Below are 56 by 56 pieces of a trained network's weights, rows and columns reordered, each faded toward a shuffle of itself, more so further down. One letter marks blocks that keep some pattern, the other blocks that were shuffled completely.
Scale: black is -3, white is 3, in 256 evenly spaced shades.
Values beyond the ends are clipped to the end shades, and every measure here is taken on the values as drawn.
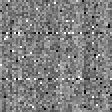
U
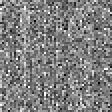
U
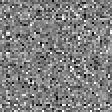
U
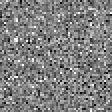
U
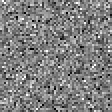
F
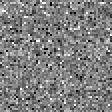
U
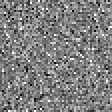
F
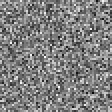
F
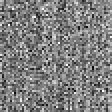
U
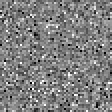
U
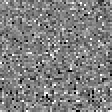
U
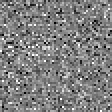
U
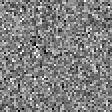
F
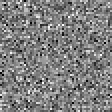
F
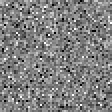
F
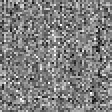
U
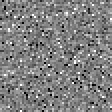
F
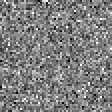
F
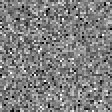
F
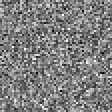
F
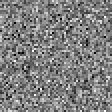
F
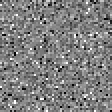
U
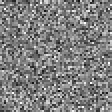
F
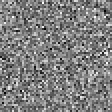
F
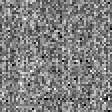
U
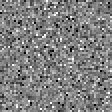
F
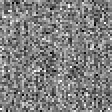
U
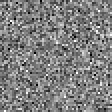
F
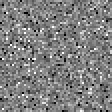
F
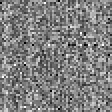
U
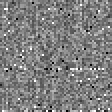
U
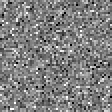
F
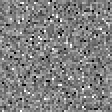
F
